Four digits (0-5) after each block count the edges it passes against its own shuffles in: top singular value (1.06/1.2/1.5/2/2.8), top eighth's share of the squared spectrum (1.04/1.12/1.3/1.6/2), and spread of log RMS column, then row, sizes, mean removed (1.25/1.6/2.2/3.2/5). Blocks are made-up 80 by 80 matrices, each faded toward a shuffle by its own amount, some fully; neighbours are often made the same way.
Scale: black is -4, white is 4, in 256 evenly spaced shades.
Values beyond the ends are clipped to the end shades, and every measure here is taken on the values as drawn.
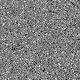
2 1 0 0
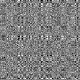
5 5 3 3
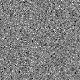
3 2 1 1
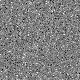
0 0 0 0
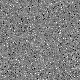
0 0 0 0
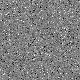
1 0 0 0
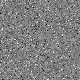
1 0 0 0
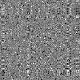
4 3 2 2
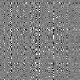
5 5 4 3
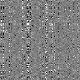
4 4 3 2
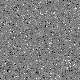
2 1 0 0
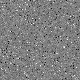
0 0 0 0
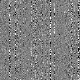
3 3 4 0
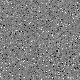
0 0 1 0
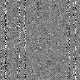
3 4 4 0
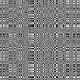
5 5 4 4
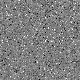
2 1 0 0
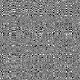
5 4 3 3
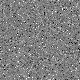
0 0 0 0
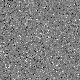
2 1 0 0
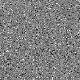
3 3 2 1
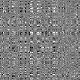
5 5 3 3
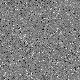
1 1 0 0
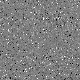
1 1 1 1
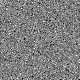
0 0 0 0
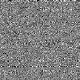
3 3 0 3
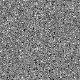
0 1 2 0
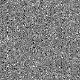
1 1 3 0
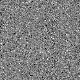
0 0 2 0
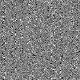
1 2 3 0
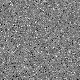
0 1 0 0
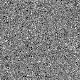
0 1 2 0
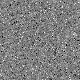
1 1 0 0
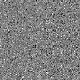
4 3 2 1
